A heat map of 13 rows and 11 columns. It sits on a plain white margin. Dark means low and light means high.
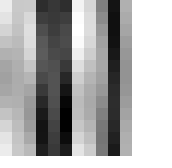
The grain runs up and down. The ninth with the lowest average is the bottom middle. The middle left is the calmest part.
